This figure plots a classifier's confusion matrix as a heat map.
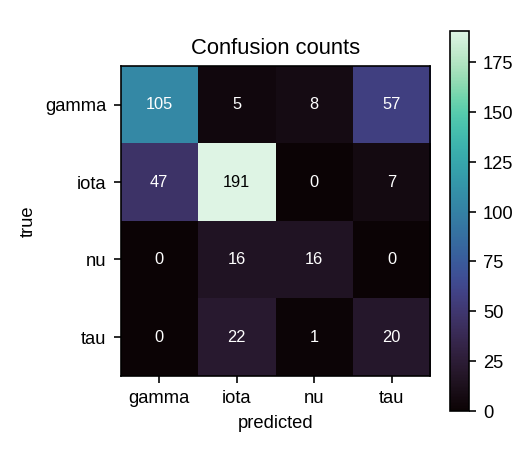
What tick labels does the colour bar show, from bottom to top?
0, 25, 50, 75, 100, 125, 150, 175
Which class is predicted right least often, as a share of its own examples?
tau
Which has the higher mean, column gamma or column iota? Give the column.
iota
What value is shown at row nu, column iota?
16
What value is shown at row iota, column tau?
7
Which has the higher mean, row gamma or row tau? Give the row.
gamma
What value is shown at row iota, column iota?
191
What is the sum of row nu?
32
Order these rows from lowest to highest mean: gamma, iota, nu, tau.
nu, tau, gamma, iota
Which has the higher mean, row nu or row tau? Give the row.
tau
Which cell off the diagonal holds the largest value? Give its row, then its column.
gamma, tau
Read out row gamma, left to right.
105 5 8 57
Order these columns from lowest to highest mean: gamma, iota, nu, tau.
nu, tau, gamma, iota
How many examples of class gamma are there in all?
175
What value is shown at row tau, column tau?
20
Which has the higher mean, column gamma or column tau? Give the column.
gamma
